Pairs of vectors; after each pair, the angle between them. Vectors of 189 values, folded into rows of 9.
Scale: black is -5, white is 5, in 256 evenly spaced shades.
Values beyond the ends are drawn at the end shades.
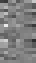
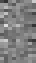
nearly parallel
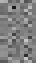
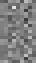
nearly opposite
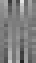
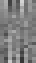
nearly parallel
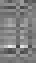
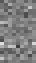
partly aligned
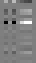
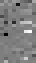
partly aligned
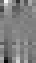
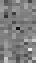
partly opposed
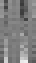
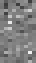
orthogonal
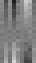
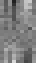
nearly parallel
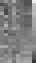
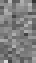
partly opposed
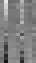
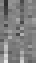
nearly opposite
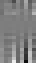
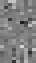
partly opposed
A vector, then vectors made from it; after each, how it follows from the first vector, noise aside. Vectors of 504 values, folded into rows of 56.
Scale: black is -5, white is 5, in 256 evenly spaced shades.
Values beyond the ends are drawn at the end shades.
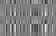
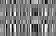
scaled up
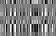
scaled up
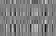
negated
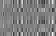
wrapped around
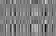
negated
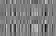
negated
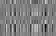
negated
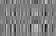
negated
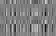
negated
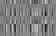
negated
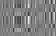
wrapped around
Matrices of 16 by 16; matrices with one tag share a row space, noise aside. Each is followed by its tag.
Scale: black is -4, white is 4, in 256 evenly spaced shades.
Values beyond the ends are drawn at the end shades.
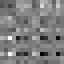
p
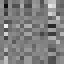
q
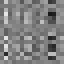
q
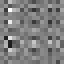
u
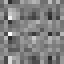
u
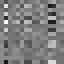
q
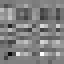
p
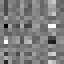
q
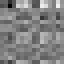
p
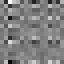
u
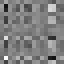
q
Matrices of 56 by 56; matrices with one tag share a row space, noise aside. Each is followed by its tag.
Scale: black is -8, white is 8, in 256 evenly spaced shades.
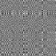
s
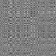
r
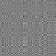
s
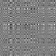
r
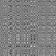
r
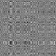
r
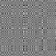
s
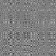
r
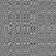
r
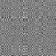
s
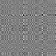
s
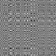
r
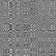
r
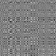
r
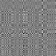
s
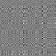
s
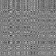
r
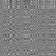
r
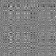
r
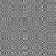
s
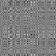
r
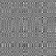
s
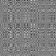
r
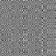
s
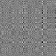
s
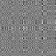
s
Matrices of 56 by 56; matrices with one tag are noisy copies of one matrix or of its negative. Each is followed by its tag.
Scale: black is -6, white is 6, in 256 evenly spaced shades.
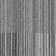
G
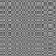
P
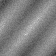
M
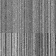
G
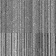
G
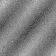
M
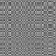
P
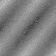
M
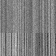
G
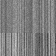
G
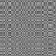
P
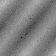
M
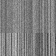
G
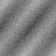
M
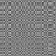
P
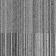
G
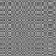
P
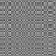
P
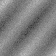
M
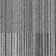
G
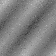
M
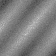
M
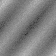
M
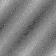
M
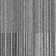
G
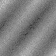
M
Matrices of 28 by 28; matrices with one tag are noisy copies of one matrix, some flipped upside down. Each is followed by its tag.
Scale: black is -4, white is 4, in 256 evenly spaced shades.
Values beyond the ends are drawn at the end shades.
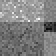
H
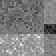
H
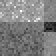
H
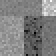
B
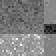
H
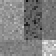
B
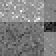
H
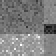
H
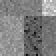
B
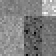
B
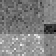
H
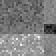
H
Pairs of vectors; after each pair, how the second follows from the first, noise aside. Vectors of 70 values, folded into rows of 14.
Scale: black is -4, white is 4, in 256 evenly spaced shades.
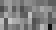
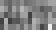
negated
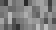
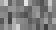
negated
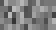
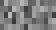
copied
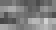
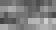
copied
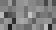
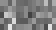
negated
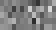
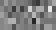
copied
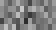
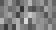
negated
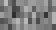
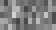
negated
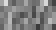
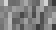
copied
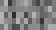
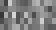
negated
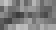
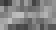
negated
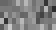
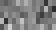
copied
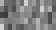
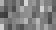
copied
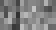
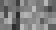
copied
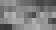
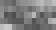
negated
